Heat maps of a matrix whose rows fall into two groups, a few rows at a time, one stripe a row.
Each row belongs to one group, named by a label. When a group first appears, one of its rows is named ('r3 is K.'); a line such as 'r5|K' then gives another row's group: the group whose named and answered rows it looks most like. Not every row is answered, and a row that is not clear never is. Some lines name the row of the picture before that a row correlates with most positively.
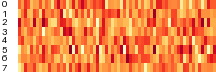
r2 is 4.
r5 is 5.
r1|4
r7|5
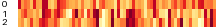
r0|4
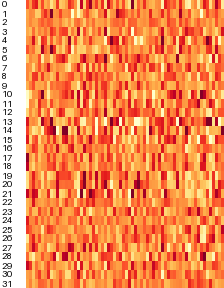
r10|5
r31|5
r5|4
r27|4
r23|5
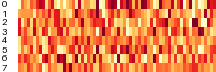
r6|4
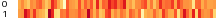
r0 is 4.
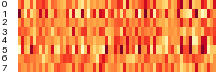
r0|5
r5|5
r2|5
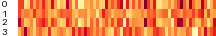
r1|4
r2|5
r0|5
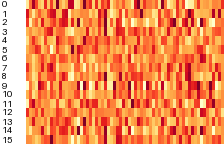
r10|5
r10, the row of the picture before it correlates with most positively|0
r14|5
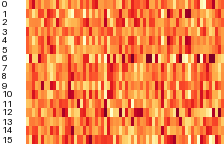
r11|5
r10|4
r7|4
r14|4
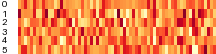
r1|4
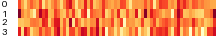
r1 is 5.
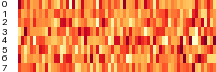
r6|4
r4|5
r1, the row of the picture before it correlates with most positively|3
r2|4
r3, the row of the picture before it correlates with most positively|3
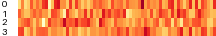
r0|5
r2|4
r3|5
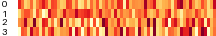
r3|5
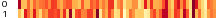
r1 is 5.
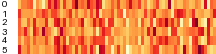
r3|4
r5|4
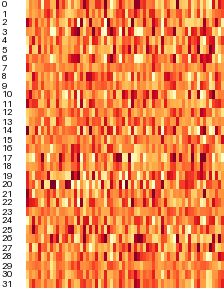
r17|5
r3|4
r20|4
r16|4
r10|5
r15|5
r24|5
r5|5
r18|5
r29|4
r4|5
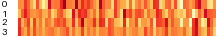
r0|4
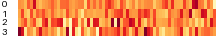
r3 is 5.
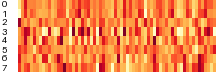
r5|5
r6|4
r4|4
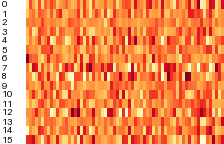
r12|4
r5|4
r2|4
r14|5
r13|5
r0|5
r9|4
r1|5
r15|5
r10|4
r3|5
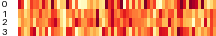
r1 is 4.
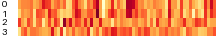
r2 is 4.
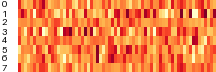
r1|5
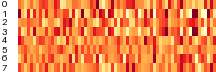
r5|4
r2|4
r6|5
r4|5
